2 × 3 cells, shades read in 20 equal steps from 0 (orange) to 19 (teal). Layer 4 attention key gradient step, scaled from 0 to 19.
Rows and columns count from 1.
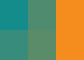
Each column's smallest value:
16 13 0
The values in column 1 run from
16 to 19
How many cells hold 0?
2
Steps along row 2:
down down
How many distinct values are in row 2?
3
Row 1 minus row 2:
3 1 0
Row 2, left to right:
16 13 0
